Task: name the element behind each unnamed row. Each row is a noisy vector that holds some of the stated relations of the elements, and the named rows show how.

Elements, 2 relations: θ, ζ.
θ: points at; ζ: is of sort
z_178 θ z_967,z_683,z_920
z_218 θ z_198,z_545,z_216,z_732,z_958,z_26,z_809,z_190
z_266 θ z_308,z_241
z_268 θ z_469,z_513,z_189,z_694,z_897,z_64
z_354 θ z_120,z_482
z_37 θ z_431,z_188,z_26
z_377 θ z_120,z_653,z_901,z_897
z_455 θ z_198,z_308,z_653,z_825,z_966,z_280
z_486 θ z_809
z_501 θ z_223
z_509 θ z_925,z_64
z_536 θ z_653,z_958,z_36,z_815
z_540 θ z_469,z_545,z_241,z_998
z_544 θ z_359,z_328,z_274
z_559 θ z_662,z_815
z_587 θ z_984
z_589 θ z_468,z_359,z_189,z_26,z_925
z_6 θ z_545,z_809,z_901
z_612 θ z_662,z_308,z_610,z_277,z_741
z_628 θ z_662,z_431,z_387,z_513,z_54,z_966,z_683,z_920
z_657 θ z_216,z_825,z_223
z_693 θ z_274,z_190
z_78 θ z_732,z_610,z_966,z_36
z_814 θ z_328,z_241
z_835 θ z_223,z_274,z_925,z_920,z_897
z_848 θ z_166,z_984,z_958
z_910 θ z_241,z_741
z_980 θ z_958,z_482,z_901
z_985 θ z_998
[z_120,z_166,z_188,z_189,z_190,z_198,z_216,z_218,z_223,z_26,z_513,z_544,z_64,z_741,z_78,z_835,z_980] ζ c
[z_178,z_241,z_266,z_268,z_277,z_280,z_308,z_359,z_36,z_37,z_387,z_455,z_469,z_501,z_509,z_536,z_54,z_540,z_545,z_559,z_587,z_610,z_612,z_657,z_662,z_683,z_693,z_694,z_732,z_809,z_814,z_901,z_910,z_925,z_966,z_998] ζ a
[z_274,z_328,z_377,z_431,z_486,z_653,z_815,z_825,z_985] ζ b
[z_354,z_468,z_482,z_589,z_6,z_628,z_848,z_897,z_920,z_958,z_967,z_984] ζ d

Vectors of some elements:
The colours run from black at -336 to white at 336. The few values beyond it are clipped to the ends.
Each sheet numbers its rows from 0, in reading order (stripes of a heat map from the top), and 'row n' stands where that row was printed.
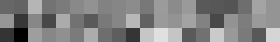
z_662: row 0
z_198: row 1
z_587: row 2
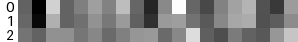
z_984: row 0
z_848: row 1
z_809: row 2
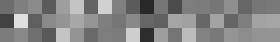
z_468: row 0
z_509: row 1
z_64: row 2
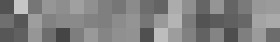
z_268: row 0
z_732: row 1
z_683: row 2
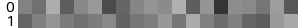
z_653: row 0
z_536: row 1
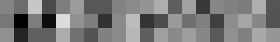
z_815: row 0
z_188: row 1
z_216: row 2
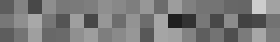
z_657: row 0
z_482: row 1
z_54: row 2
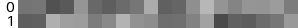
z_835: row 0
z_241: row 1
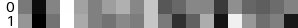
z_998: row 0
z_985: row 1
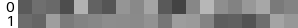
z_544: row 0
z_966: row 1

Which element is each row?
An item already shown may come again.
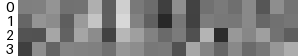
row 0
z_897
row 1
z_468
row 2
z_328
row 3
z_693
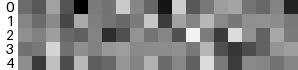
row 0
z_967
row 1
z_513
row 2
z_486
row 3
z_277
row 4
z_741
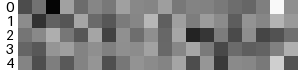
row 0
z_501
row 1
z_216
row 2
z_482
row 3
z_545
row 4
z_825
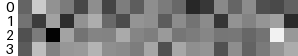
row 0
z_354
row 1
z_431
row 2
z_501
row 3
z_694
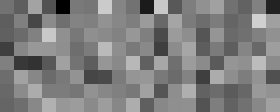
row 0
z_967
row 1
z_657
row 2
z_540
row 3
z_814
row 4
z_223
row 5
z_377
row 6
z_612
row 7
z_469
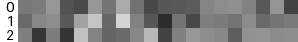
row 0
z_628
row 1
z_468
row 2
z_26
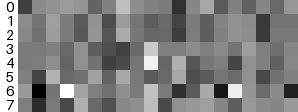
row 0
z_814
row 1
z_6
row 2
z_6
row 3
z_980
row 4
z_120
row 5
z_958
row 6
z_985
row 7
z_190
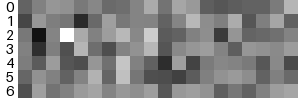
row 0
z_901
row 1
z_178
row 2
z_998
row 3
z_190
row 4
z_920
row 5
z_589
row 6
z_925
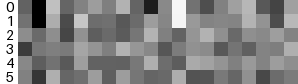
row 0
z_984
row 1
z_166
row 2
z_78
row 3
z_359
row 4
z_218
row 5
z_958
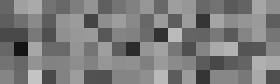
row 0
z_559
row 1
z_274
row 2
z_37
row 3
z_848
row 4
z_280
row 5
z_815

